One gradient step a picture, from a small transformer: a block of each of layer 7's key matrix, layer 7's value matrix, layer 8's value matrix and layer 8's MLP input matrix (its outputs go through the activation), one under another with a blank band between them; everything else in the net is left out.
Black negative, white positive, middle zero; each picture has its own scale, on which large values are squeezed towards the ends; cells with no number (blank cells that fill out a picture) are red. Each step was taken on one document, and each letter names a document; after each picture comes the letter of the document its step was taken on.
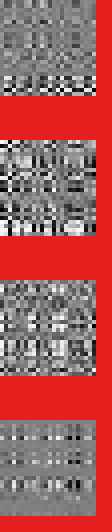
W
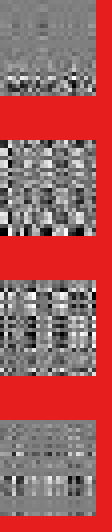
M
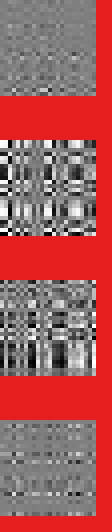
M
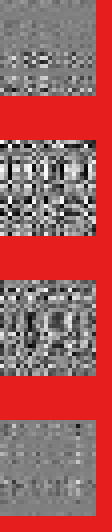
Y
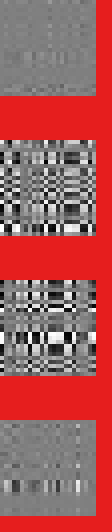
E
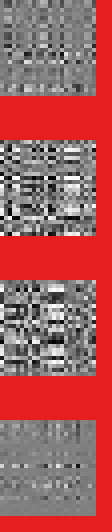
W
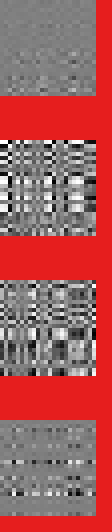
M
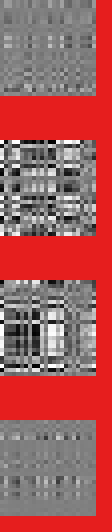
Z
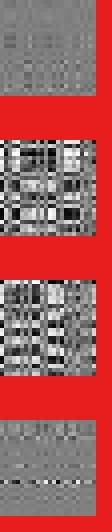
Z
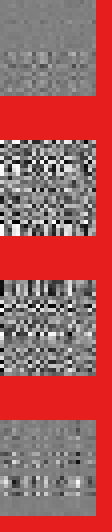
Y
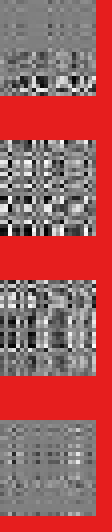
M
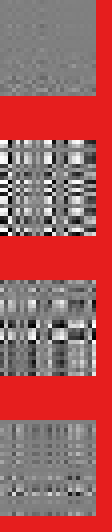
M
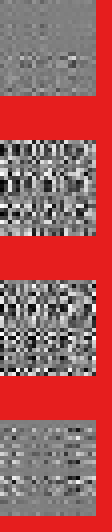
Y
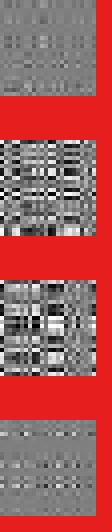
Z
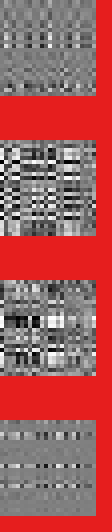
Z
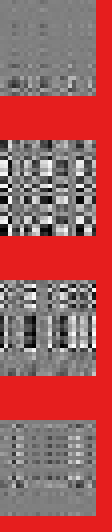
M
